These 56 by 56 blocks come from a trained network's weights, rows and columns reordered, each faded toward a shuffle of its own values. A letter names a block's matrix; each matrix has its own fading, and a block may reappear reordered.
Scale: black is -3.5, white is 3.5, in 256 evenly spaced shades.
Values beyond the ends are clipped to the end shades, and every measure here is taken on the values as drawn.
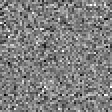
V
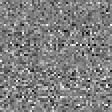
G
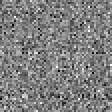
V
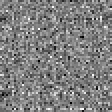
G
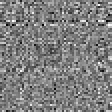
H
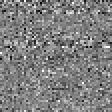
G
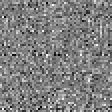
G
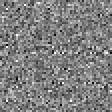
V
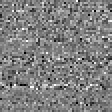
G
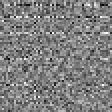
H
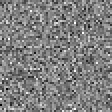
V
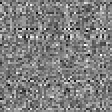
H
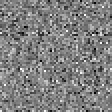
G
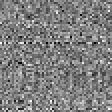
H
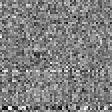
H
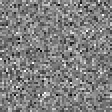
V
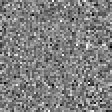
V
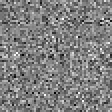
V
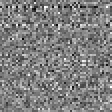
H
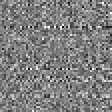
H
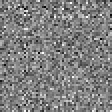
V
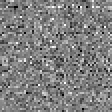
G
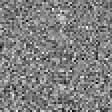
V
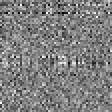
H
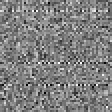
H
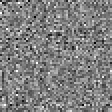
V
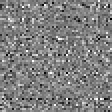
G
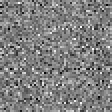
G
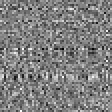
H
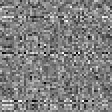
H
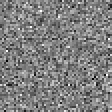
V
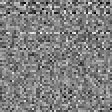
H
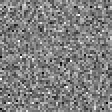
V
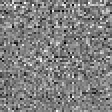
G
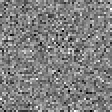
V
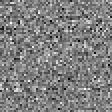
V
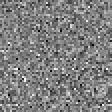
V
